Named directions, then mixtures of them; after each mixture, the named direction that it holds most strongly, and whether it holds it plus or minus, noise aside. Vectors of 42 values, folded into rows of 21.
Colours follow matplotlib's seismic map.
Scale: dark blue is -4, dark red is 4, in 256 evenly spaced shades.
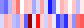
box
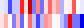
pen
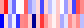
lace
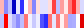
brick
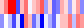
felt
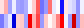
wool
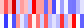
brick, minus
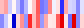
wool, plus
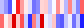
felt, minus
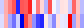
felt, plus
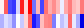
pen, plus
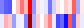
box, plus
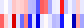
wool, minus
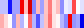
pen, plus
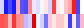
felt, minus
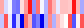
brick, plus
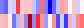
box, plus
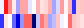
lace, plus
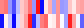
lace, plus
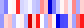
box, plus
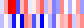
felt, plus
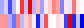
pen, plus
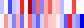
pen, plus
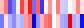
pen, plus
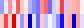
wool, minus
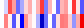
felt, plus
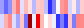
box, plus
